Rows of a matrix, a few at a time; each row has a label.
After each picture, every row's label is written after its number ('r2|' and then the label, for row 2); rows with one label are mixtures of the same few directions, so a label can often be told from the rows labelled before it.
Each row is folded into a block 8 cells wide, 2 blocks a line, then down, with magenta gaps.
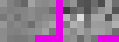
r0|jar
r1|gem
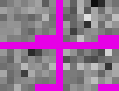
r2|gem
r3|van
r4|van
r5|gem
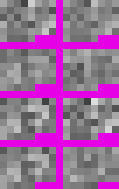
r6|jar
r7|jar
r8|gem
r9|gem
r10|gem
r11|jar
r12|gem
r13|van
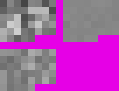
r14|gem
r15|van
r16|jar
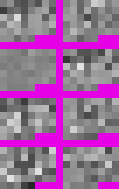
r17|gem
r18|van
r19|jar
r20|gem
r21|gem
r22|van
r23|van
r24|gem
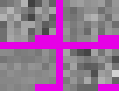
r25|jar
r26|jar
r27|gem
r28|jar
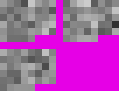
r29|jar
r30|jar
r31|gem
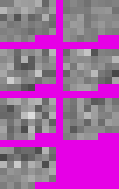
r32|gem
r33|gem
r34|van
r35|jar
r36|jar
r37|van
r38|gem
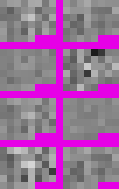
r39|jar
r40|gem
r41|van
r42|van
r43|jar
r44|van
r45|jar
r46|gem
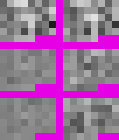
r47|jar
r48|jar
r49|van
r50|van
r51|van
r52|gem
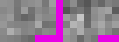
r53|van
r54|gem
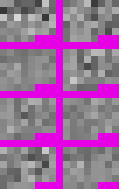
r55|gem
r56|jar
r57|gem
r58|van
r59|van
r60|jar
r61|gem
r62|gem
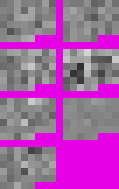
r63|van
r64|jar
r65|jar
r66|gem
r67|van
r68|van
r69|van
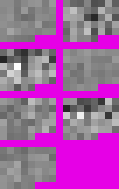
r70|van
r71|jar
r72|gem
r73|gem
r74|jar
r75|gem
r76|gem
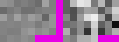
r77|gem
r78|jar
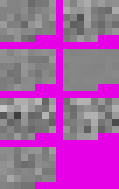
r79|van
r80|gem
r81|gem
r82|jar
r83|gem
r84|jar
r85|van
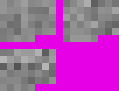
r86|gem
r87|jar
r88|gem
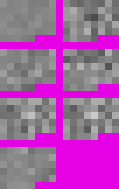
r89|van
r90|jar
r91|van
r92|gem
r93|jar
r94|jar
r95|jar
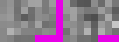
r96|van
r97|jar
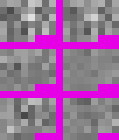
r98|jar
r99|jar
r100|gem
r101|jar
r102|van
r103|jar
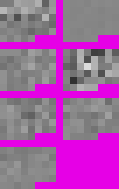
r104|gem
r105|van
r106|jar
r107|van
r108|jar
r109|gem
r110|gem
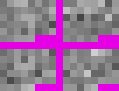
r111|jar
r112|gem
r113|van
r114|van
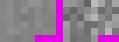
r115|van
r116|jar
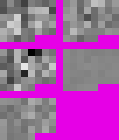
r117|gem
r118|van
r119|van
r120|van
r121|jar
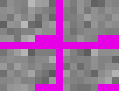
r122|van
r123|van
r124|jar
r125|jar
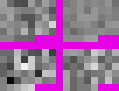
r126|jar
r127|van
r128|van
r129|jar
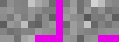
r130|van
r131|van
